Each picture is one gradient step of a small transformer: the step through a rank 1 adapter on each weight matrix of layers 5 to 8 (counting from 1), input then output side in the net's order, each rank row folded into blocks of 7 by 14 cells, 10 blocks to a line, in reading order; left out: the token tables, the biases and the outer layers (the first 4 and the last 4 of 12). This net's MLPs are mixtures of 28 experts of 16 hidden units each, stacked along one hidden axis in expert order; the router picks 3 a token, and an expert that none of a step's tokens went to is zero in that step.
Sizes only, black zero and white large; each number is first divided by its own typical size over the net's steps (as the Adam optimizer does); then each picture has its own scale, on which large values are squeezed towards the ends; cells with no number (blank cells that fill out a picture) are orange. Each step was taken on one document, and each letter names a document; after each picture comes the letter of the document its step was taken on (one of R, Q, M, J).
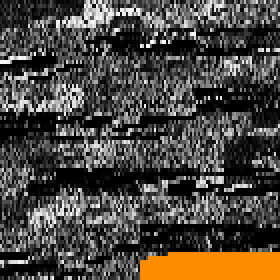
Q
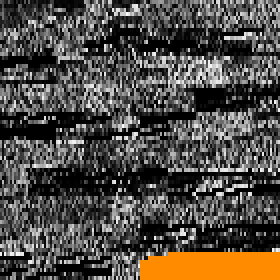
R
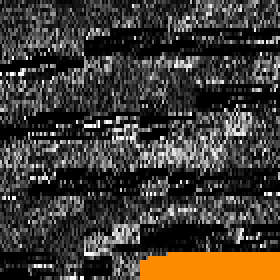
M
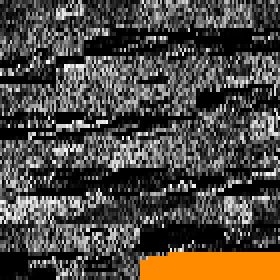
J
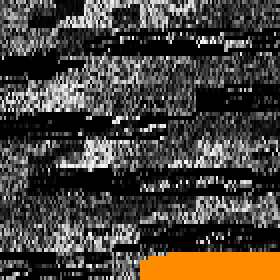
Q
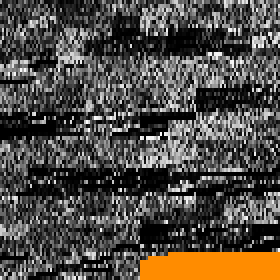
R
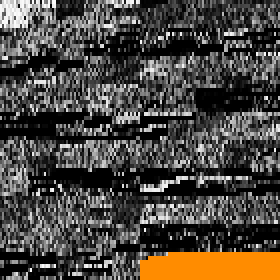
Q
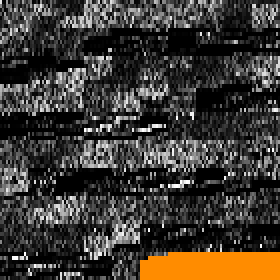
M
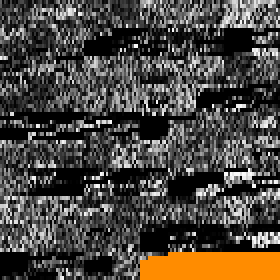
J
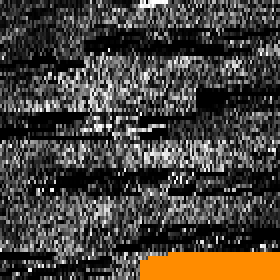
M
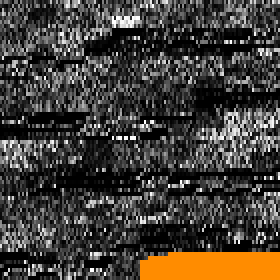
M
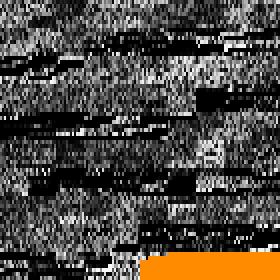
Q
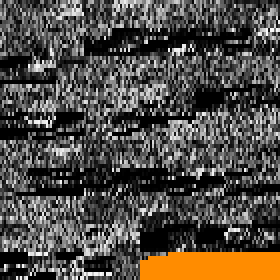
J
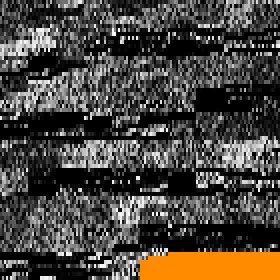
Q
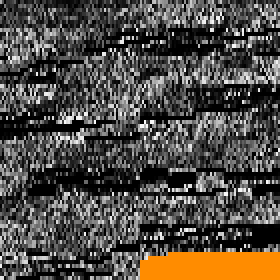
R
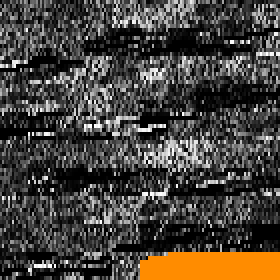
M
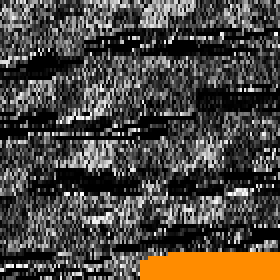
Q
